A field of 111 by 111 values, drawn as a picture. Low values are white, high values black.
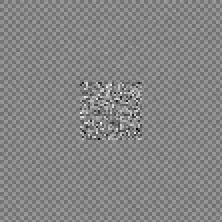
Values change most from cell to cell in the centre. Overall the values sit about 50% of the way up the scale. The field is checkered. In the centre lies a patch that is rougher than the rest. The halves do not mirror each other. No overall slope runs across the table.
